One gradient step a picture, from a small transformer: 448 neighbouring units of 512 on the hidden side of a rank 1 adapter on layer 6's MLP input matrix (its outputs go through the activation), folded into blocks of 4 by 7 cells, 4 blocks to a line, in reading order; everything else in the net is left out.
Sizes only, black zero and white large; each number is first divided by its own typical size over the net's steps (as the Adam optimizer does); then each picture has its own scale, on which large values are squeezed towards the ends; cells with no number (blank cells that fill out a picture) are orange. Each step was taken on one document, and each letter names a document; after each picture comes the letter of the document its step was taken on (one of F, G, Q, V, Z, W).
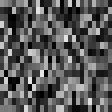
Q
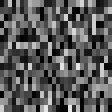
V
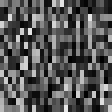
Q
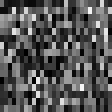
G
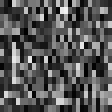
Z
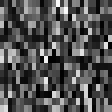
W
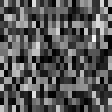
Z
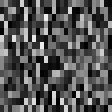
Q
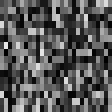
Z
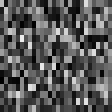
Q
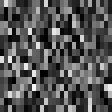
G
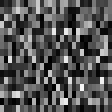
W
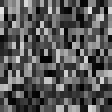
V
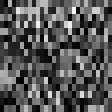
V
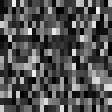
G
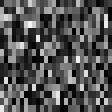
W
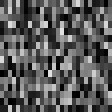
Q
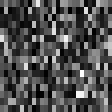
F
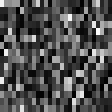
F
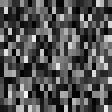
F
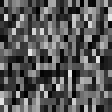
Z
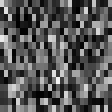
F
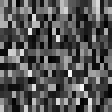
G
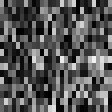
Q
